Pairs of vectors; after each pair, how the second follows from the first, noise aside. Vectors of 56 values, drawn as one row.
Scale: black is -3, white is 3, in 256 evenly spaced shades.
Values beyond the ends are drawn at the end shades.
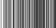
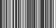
shuffled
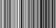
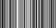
shuffled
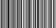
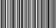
wrapped around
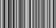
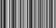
sign-scrambled
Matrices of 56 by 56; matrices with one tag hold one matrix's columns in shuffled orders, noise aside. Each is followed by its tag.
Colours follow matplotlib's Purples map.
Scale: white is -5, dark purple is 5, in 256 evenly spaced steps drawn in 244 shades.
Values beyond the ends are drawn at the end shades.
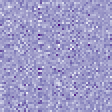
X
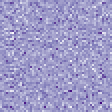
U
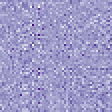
X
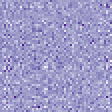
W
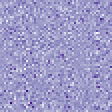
U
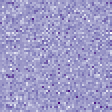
U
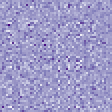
W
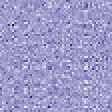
W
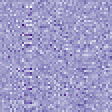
X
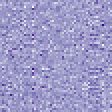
X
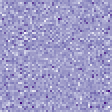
U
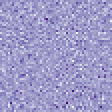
U
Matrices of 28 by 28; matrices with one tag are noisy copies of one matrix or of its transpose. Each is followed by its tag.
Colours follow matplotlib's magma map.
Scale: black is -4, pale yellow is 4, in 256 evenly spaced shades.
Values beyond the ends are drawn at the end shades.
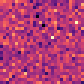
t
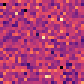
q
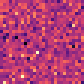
t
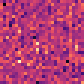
q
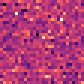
q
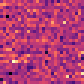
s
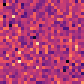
q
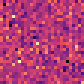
q
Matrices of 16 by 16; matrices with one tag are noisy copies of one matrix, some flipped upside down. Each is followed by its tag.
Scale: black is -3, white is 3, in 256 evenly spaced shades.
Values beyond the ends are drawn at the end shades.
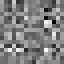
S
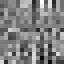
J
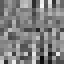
J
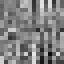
J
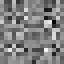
S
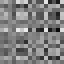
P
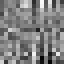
J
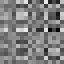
P
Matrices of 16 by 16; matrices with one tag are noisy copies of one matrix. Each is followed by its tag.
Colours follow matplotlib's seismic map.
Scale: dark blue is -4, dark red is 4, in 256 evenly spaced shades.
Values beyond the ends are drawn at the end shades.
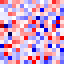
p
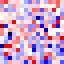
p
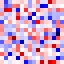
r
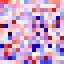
p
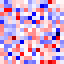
r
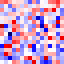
p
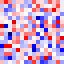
p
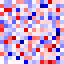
r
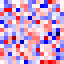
r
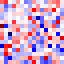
p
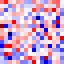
p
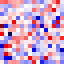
p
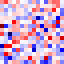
p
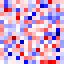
r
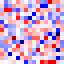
r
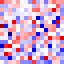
p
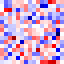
r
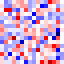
r
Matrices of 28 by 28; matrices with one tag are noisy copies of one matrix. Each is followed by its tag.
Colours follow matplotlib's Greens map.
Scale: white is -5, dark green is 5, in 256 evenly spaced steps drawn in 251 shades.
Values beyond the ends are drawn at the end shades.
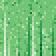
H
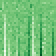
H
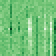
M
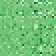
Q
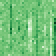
M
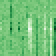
M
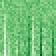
H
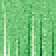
H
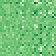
Q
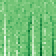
H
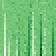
H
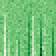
H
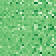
Q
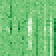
M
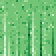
H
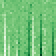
H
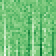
H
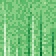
H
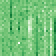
M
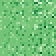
Q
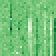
M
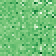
Q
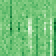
M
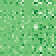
Q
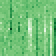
M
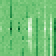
M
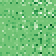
Q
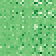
Q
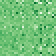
Q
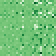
Q
